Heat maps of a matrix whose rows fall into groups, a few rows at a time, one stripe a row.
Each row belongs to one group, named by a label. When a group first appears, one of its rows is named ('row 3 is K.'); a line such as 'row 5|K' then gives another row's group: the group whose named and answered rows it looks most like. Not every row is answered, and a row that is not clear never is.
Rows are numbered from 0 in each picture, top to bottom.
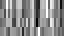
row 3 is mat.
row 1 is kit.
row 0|kit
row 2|kit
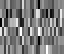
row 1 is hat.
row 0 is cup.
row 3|mat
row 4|cup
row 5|kit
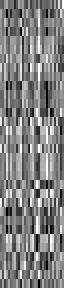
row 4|mat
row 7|mat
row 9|hat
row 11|hat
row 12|hat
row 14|kit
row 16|mat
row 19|kit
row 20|hat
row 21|kit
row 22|mat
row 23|hat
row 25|hat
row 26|kit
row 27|kit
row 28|hat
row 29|hat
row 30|mat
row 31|cup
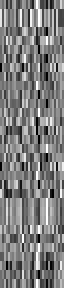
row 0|hat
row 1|mat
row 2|mat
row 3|hat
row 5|cup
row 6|hat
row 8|hat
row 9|hat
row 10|cup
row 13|kit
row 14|hat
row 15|cup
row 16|kit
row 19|hat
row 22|kit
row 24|kit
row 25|mat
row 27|mat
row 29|hat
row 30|cup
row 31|hat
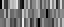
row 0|cup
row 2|cup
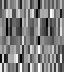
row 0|cup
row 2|hat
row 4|cup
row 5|mat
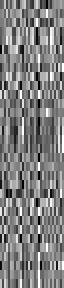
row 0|hat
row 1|kit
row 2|hat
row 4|kit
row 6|mat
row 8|kit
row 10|mat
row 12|kit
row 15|cup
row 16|cup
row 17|cup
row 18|mat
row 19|cup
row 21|hat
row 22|kit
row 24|cup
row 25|mat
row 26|cup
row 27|kit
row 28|mat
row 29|cup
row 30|mat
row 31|mat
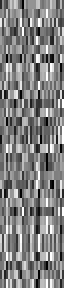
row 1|kit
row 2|mat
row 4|hat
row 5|kit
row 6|hat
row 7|kit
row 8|kit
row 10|cup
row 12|kit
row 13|hat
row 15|cup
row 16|kit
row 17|hat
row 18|hat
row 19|mat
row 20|hat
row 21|cup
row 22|kit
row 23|cup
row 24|kit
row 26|mat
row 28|kit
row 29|hat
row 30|cup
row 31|kit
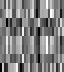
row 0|kit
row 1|kit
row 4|kit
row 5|kit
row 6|cup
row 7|cup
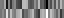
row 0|hat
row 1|kit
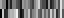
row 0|hat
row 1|cup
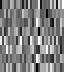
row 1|hat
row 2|hat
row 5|kit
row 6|hat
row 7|kit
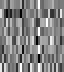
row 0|mat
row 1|hat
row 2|kit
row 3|mat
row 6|cup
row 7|mat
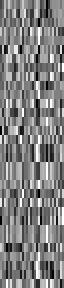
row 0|hat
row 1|hat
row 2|cup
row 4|mat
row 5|cup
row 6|kit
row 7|cup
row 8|kit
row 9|hat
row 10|mat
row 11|kit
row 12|cup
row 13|kit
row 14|cup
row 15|mat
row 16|hat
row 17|hat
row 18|kit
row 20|mat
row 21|cup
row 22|mat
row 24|cup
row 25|kit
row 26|kit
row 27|hat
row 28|mat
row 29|hat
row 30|hat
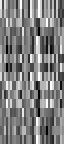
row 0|mat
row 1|mat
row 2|kit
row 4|hat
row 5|hat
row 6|mat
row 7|hat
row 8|mat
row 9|kit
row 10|cup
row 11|kit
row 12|cup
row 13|hat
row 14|hat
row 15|hat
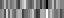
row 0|hat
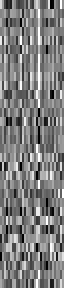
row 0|hat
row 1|mat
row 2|hat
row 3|mat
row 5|hat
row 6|mat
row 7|mat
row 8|mat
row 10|hat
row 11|mat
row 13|hat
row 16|hat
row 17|mat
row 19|kit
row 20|mat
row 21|cup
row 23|hat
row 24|kit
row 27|kit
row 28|cup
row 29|hat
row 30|mat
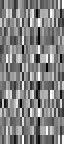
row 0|cup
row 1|kit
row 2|mat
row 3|cup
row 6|kit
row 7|hat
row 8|mat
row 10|kit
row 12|mat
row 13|cup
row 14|kit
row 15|cup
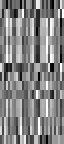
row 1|cup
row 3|kit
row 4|kit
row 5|kit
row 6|kit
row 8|cup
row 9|kit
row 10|hat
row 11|kit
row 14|mat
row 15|hat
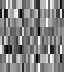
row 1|cup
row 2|kit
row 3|cup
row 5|hat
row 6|kit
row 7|mat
